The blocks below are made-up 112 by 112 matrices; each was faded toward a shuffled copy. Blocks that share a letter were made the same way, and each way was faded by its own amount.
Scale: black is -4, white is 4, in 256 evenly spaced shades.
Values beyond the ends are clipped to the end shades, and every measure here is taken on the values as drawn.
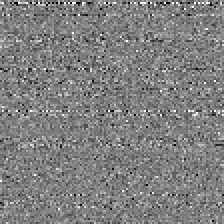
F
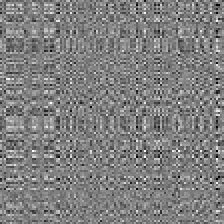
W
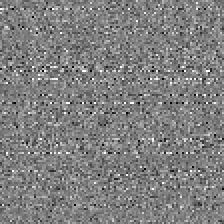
F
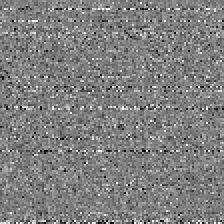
F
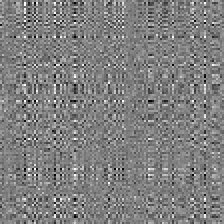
W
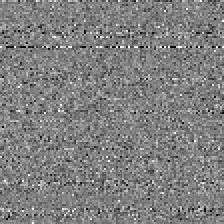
F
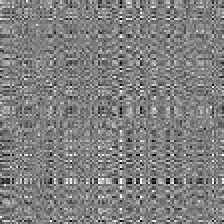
W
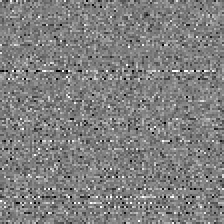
F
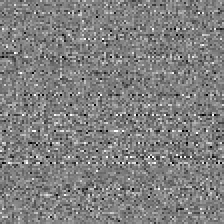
F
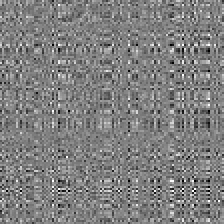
W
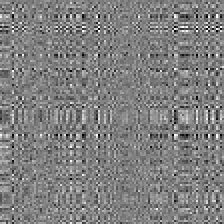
W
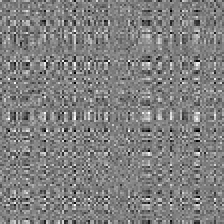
W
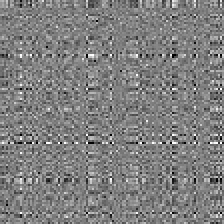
W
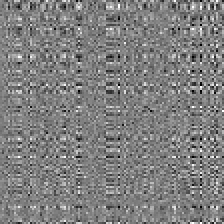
W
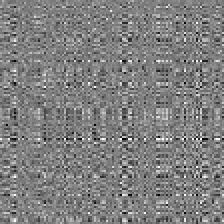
W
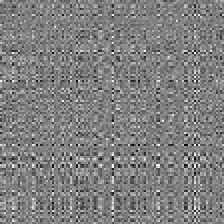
W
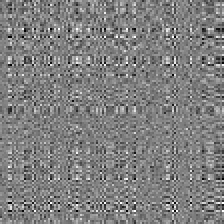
W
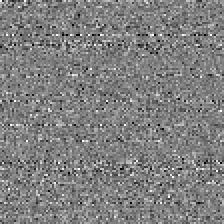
F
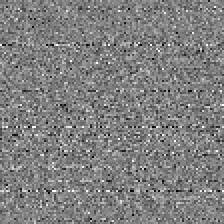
F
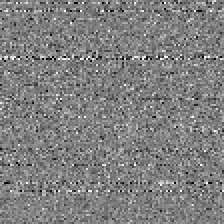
F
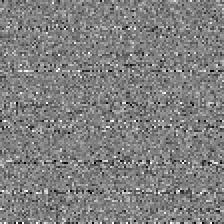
F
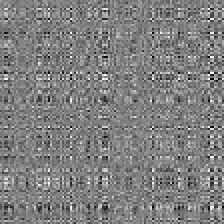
W
